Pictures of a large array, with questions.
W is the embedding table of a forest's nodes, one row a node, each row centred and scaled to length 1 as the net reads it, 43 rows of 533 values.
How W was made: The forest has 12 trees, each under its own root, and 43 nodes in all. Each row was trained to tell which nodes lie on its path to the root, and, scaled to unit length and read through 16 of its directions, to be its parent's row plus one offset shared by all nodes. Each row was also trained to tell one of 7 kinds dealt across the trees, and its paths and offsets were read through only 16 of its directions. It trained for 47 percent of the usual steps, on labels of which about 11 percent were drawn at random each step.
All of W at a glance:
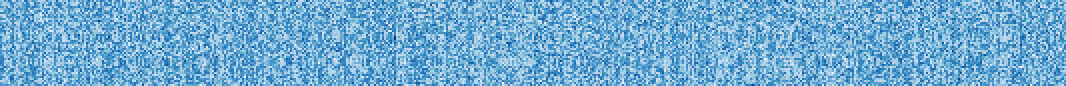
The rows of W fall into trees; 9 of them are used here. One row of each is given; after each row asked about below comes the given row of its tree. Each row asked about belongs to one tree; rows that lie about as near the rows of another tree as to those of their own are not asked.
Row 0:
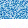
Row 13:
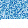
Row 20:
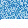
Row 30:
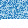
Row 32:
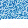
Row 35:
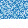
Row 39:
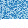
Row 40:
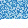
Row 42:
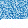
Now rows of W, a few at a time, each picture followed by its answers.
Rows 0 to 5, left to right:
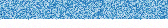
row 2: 39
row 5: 0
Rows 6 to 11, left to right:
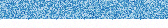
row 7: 40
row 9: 20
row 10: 40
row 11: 35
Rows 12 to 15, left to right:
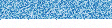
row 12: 32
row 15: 42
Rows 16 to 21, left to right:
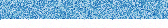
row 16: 20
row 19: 39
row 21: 13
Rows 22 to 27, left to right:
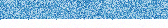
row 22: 35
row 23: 30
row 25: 13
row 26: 20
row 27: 35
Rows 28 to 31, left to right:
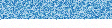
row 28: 32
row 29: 42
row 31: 20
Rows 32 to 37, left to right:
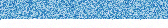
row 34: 32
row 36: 35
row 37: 30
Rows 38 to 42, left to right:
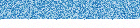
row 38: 13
